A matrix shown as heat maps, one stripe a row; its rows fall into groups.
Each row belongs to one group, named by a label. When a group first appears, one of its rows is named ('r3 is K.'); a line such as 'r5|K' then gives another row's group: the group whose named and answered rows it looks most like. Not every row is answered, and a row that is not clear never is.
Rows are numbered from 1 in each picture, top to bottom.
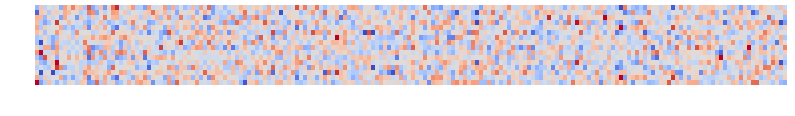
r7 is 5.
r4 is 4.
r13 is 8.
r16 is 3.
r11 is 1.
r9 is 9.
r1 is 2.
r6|8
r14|5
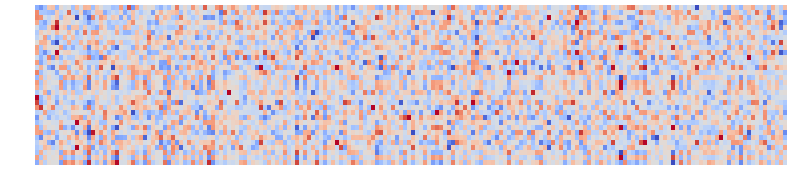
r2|4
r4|4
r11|9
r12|8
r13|5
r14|3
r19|3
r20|3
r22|5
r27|1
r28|5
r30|2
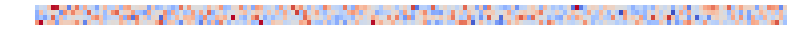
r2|2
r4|1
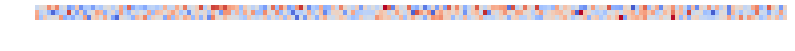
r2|4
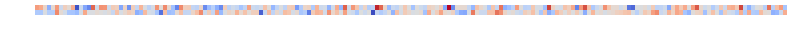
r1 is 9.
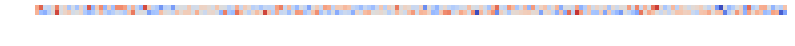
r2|4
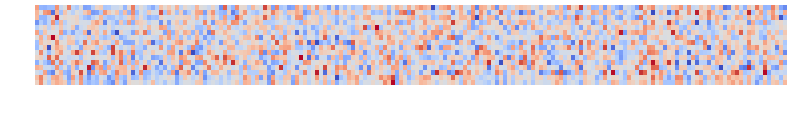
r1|4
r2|9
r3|4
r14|5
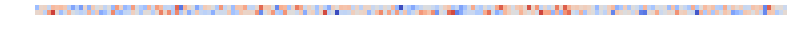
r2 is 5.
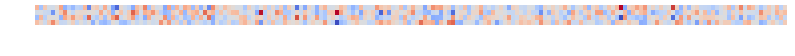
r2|5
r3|2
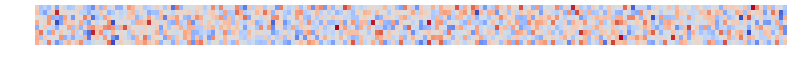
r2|4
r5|5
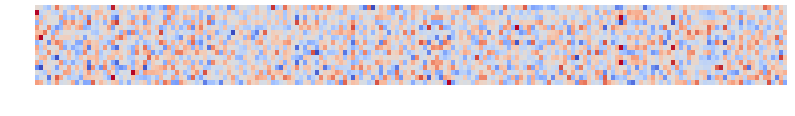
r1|8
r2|3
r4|2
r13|1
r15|8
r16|9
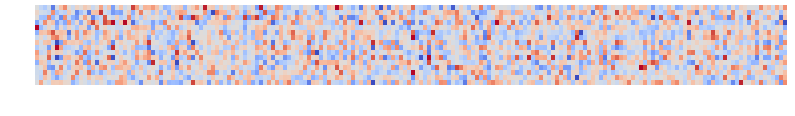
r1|5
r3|9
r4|5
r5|3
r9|8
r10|3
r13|5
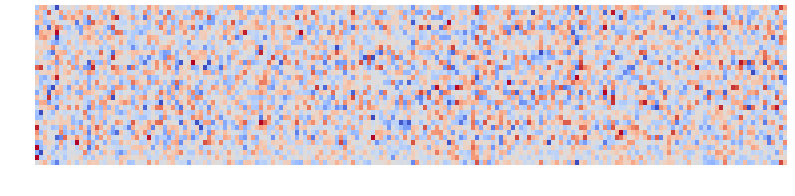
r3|2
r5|8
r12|1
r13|9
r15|4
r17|5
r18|8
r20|5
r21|1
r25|3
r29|3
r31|3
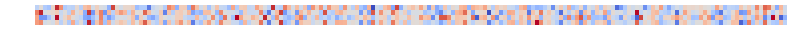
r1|8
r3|4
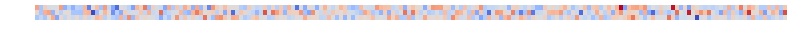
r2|9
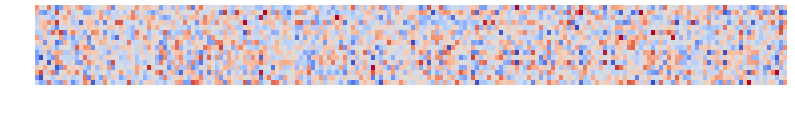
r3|5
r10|8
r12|8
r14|1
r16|9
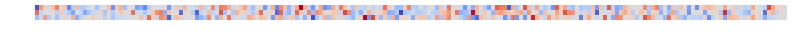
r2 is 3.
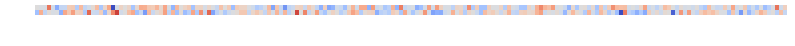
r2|2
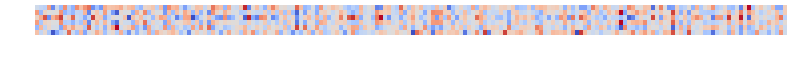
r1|9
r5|2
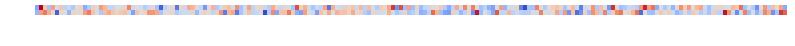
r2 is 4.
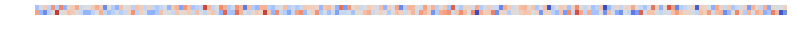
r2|4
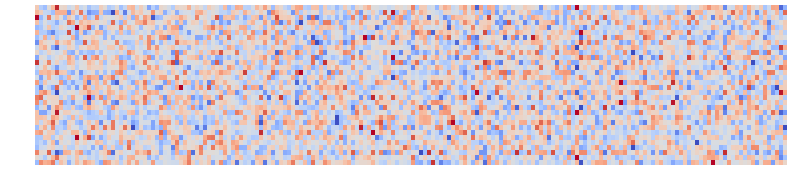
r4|3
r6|4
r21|8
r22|4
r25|5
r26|1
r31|4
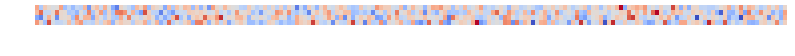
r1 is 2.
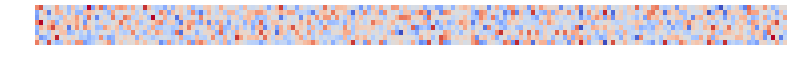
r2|8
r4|1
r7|4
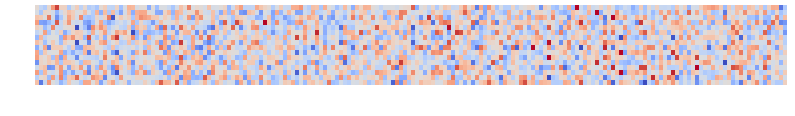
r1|4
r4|4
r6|5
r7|2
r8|9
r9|8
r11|9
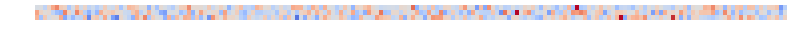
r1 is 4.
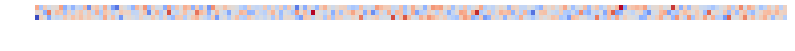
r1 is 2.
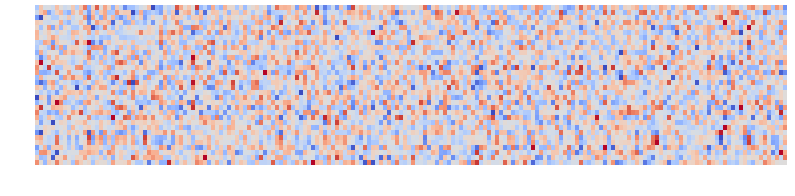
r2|5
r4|3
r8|9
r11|9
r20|8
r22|3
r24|5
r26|1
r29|8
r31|5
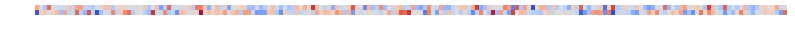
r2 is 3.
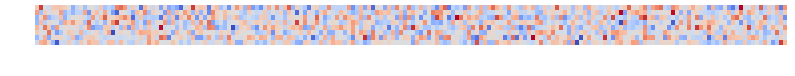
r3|5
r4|2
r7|8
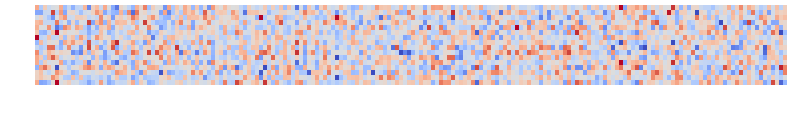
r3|5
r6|4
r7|3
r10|3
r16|4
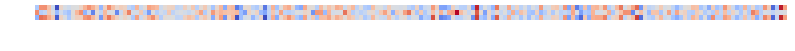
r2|3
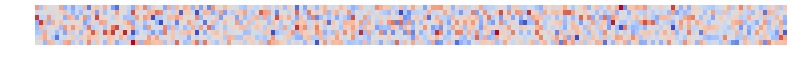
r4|5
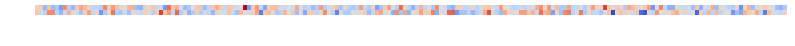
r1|9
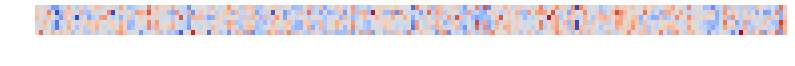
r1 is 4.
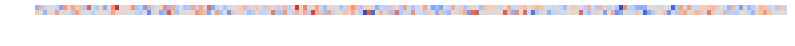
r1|2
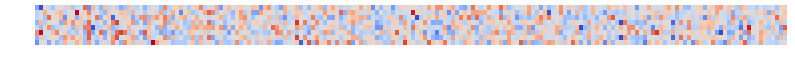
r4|2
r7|2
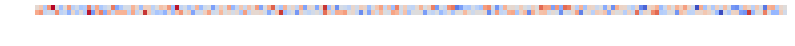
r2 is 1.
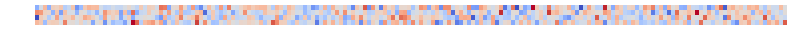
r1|8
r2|9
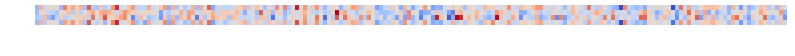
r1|2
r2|5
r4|2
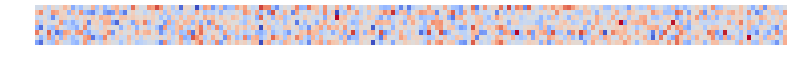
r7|9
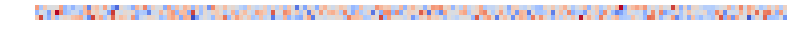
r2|8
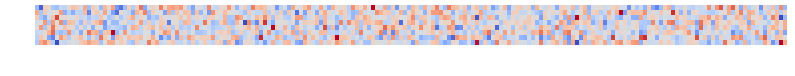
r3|4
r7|5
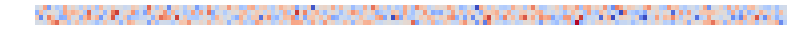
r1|8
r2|2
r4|4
